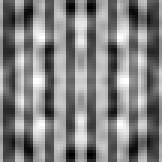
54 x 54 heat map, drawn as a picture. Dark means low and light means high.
Average level on the scale: 50%. Stripes: upright, repeating 8 times. Calmest part: centre. Slope: none. Lone odd cells: none. Mirror symmetry: left to right and top to bottom.
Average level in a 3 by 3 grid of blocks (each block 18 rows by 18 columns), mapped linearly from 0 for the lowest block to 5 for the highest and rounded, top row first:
0 3 0 | 2 5 2 | 0 3 0
